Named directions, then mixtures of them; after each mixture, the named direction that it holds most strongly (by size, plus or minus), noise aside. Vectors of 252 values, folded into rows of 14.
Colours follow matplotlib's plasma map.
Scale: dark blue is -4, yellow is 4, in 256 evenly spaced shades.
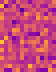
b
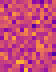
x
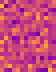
b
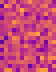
b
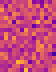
x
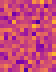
x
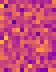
b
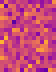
b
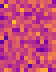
b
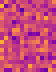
b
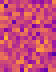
x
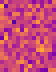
x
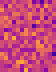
x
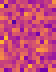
b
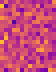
b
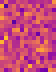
b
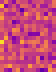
b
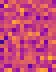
b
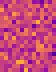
x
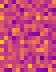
b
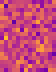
x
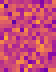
x
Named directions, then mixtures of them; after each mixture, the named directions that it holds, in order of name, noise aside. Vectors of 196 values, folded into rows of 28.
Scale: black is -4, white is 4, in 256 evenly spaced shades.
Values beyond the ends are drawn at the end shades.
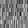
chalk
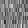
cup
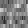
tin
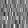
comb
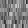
comb, cup, tin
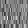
chalk, comb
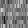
comb, cup, tin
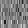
chalk, cup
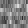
tin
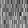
chalk, cup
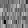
chalk, cup, tin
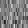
comb, cup, tin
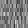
chalk, comb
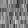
chalk, comb, tin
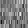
chalk, cup, tin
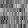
comb, cup, tin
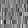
chalk, cup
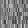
comb, cup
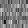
chalk, cup, tin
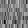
comb, cup, tin
